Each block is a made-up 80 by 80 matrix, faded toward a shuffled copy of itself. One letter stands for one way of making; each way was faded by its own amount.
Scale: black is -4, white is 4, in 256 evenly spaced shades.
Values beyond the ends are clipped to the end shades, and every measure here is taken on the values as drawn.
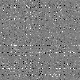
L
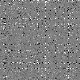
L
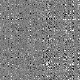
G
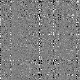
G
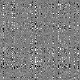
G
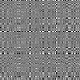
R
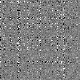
G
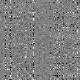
G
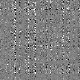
G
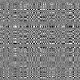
R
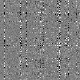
G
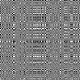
R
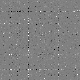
L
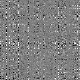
G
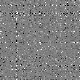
L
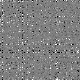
L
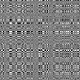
R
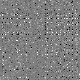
L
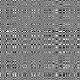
R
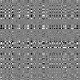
R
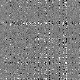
G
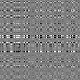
R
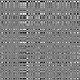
R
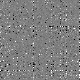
L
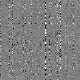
G
